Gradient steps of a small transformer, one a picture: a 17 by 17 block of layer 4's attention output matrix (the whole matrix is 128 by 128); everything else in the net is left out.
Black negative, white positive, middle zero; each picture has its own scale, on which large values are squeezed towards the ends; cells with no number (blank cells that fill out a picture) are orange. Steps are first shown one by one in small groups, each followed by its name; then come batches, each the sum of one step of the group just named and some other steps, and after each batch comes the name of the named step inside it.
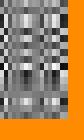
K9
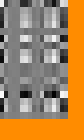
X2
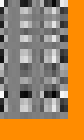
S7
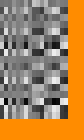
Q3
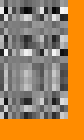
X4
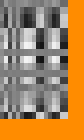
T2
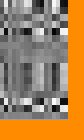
X2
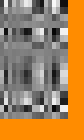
K9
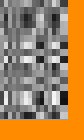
T2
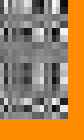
X2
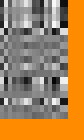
K9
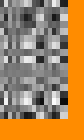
T2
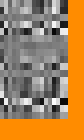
S7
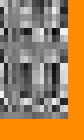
S7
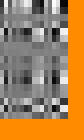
K9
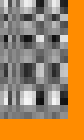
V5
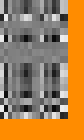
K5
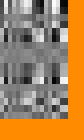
V5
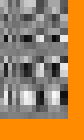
V5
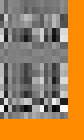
K5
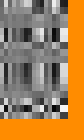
K5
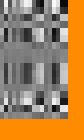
V5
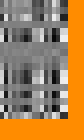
K5
